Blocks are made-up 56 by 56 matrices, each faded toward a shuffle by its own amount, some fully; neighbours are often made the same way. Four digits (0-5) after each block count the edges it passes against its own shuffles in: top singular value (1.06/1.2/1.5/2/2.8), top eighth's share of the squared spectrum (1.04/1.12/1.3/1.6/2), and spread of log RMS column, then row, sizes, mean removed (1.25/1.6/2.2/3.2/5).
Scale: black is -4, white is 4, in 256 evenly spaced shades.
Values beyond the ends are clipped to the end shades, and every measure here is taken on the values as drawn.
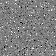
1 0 0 0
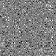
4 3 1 1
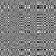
5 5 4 4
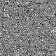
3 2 0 0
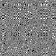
4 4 2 2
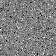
0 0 0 0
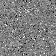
0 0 0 0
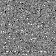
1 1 0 1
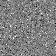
1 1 0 0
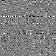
3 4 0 3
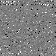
2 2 0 1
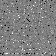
2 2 0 1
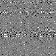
3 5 1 3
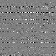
4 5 0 3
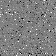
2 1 0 0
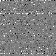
3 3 0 2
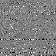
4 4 0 2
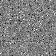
0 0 0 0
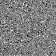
0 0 0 0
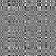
5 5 4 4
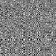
4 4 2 2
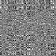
4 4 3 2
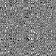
4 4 2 2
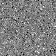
2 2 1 0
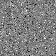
1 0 0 0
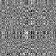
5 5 3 3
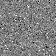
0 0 0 0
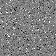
2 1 0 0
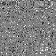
4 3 1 2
